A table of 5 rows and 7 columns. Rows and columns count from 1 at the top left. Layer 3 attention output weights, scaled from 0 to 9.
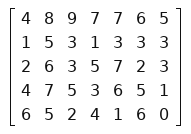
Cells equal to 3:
7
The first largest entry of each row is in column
3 2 5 2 1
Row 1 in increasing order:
4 5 6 7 7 8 9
